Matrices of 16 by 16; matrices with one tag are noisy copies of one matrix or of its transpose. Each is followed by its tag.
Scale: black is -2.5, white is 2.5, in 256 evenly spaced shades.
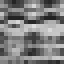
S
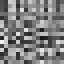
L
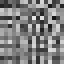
L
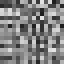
L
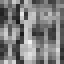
S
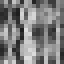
S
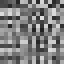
L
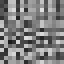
L
